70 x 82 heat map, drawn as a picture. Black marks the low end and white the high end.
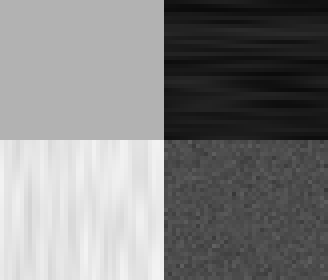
It is made of 2 by 2 panels. Panel 1,1: high, flat. Panel 1,2: very low, streaked across, faint in contrast. Panel 2,1: very high, streaked downward, faint in contrast. Panel 2,2: low, fine-grained, faint in contrast.
